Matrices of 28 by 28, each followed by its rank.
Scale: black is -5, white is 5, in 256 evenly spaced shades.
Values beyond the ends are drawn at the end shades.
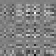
two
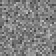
full rank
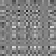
two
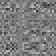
five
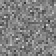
full rank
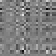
two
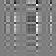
one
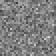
full rank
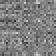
five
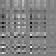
two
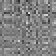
five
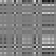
one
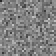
full rank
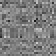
five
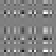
one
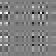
one
